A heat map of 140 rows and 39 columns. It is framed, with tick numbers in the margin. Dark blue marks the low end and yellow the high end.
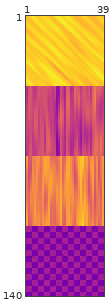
The table splits into 4 rows of 1 panel. Panel 1,1: very high, slanting down to the right, faint in contrast. Panel 2,1: middling, streaked downward. Panel 3,1: high, streaked downward. Panel 4,1: low, checkered.
